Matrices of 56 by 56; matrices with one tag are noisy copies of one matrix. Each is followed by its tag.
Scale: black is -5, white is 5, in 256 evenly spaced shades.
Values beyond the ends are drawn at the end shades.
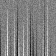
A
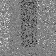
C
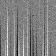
A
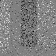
C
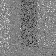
C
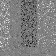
C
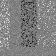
C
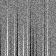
A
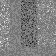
C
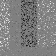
C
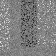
C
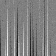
A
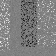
C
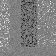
C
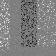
C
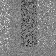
C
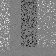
C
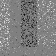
C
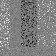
C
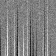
A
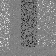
C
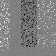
C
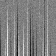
A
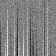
A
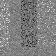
C
